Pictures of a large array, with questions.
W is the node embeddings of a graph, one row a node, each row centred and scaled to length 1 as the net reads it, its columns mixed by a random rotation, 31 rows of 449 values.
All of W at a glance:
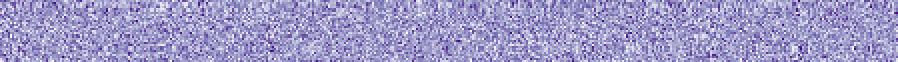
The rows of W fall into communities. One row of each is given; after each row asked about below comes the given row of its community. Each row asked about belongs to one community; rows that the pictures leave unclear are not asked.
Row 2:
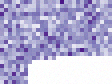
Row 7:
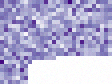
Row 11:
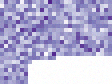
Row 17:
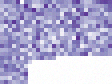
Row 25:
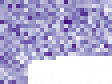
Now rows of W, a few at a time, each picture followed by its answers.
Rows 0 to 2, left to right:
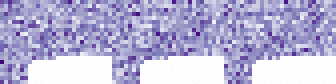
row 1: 2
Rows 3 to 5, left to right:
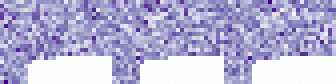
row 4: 7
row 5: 7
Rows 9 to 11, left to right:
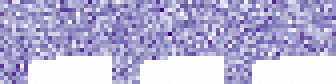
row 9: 2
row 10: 7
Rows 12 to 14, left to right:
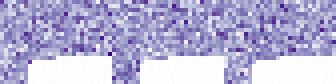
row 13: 2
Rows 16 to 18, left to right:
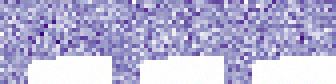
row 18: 11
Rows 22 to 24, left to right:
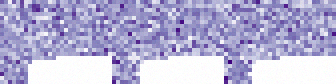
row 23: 25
